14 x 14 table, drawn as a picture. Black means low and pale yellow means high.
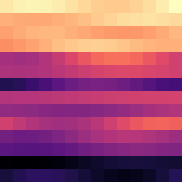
Grain: streaks across. Slope: up to the top. Average level on the scale: 50%. Ninth with the lowest average: bottom left.
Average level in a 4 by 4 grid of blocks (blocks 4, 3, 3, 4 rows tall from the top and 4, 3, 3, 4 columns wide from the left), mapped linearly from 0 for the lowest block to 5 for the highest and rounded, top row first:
5 5 5 5 / 1 2 3 2 / 2 2 2 3 / 0 0 0 1
